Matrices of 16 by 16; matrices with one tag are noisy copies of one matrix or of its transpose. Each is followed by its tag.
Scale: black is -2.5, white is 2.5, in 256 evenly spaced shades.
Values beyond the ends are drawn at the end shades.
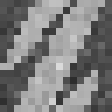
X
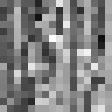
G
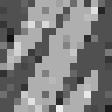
X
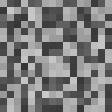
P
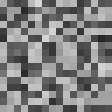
P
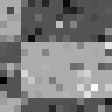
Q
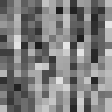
G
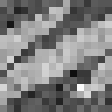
X
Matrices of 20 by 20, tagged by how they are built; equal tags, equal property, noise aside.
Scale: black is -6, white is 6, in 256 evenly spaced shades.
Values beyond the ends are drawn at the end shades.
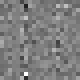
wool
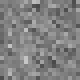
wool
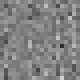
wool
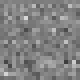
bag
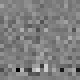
bag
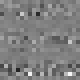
bag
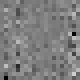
wool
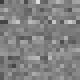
bag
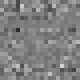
bag
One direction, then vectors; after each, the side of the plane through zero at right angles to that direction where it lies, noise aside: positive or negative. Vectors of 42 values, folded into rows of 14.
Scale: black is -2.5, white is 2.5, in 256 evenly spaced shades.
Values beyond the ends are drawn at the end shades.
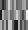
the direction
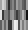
negative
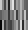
negative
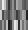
negative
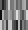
positive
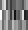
negative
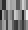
positive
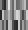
positive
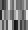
positive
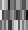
negative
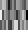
negative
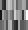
positive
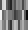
negative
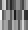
negative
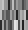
negative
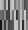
negative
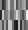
positive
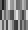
positive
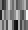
positive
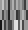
negative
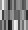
negative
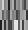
negative
